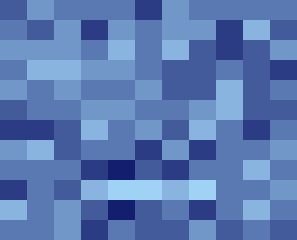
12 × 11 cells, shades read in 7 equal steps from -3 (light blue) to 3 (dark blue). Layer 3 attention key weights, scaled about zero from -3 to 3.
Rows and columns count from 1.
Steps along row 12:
same down up down up same down up down up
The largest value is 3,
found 2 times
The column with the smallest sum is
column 3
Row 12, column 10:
0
